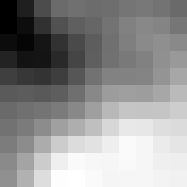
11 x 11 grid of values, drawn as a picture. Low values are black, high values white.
The top left is the ninth with the lowest average. The bottom right is the smoothest part. There is an overall slope up to the bottom right. No regular stripes run through it.
